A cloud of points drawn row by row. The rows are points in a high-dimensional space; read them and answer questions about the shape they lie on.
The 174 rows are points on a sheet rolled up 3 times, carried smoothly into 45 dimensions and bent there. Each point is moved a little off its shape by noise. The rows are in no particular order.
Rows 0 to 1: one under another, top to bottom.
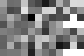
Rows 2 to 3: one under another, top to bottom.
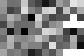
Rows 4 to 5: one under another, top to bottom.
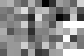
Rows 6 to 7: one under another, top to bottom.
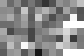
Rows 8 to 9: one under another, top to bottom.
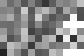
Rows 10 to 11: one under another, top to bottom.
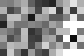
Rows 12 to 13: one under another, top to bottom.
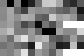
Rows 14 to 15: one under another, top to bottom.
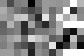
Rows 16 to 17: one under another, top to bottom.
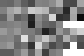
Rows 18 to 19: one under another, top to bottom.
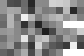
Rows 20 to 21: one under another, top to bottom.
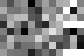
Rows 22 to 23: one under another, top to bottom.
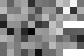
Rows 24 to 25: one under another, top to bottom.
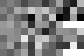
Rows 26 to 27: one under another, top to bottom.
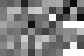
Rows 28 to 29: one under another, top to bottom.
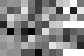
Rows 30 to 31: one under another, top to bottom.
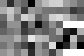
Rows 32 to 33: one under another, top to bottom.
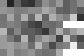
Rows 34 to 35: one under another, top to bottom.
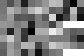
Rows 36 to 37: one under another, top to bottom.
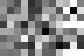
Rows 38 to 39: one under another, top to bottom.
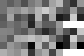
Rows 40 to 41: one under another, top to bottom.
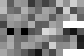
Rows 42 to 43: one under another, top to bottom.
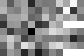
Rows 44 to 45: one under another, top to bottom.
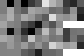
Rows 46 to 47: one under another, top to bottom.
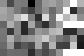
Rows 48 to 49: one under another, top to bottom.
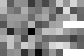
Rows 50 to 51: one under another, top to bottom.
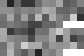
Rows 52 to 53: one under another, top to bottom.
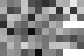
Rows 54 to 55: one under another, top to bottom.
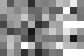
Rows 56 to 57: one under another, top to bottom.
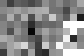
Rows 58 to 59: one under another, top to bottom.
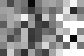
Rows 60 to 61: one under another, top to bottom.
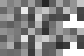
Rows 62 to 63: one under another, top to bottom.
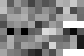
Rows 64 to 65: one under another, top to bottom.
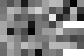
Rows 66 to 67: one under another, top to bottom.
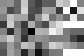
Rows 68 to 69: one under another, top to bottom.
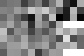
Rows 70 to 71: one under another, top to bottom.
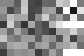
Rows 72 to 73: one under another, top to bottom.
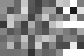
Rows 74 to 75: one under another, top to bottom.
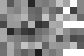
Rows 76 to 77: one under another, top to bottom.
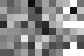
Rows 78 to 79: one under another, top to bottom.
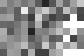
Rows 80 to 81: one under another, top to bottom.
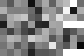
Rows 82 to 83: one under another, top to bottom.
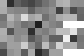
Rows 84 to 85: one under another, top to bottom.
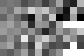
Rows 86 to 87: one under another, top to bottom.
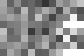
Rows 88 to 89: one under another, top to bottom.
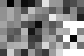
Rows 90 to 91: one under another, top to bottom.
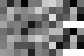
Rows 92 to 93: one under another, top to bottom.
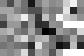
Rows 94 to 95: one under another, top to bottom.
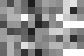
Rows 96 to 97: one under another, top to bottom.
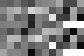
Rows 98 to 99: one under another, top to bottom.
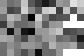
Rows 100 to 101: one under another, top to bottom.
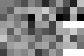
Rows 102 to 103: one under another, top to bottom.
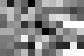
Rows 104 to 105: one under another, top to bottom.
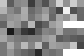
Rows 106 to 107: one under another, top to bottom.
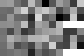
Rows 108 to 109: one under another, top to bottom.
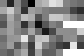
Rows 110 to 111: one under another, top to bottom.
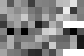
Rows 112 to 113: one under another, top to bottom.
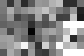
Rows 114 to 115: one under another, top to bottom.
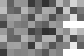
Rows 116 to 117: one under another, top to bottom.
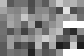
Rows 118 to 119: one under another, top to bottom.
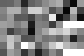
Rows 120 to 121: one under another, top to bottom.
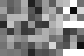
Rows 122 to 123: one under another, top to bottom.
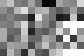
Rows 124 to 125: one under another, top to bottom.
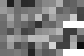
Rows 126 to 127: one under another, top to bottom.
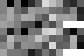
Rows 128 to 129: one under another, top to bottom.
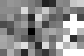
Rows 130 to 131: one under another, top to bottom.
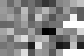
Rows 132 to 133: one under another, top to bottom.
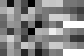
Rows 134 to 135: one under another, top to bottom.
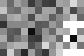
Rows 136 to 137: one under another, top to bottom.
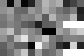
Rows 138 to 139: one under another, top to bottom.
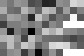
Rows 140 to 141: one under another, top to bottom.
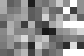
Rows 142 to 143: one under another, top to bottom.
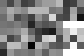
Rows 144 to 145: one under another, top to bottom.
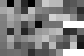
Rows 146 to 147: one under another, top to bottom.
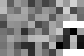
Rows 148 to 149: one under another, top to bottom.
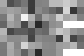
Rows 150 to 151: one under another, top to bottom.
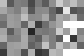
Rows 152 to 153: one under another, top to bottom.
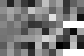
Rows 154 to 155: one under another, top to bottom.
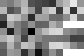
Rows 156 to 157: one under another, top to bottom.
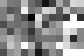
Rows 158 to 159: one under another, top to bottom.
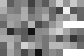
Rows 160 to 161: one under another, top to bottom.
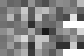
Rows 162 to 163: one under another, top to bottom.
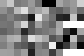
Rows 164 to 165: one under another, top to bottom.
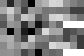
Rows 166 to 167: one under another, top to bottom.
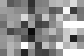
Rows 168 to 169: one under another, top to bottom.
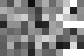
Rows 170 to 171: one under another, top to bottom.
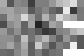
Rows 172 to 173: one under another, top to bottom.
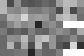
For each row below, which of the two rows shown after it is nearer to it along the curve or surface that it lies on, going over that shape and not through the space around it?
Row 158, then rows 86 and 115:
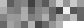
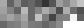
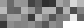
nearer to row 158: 115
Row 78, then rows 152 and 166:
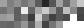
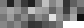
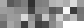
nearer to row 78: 152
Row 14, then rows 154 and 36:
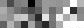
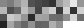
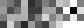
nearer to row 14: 36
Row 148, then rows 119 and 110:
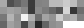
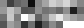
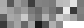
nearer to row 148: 110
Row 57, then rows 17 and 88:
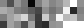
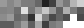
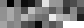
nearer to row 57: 88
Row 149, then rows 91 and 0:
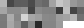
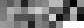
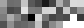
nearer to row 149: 0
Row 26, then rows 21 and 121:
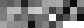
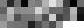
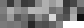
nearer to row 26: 21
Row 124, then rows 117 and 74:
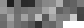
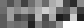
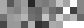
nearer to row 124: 117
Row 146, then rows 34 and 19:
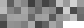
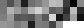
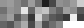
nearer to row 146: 19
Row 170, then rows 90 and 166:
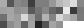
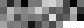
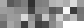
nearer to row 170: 166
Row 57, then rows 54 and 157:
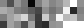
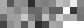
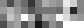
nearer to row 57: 157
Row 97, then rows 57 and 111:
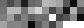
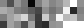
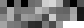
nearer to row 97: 111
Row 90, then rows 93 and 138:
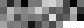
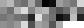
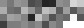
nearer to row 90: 93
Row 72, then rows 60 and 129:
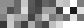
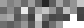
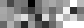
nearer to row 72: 129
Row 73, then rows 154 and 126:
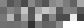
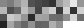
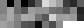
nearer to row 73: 154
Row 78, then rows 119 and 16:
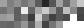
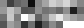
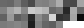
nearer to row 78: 16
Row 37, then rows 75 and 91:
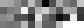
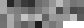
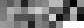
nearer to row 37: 91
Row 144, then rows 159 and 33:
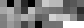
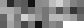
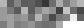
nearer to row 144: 159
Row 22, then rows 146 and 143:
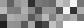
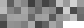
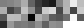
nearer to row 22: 143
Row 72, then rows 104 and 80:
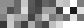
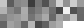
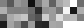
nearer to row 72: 80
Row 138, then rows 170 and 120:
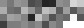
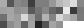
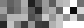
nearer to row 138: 170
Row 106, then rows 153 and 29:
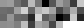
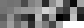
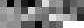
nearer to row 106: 153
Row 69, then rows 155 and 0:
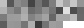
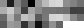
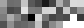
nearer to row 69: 0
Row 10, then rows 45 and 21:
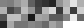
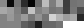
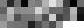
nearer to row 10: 45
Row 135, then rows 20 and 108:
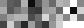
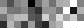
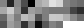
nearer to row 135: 20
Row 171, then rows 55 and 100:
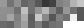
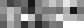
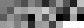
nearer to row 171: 100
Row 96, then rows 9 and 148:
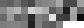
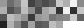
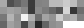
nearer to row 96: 148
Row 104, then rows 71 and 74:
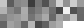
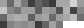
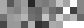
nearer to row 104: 71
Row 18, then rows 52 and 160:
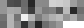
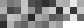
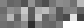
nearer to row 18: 52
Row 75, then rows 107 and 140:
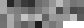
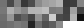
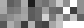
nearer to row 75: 107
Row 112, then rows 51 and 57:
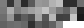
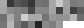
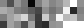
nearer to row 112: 51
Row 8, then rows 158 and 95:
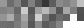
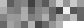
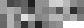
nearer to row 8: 158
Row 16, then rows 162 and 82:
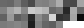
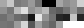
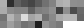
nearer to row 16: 82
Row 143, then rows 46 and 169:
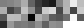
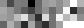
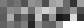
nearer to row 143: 169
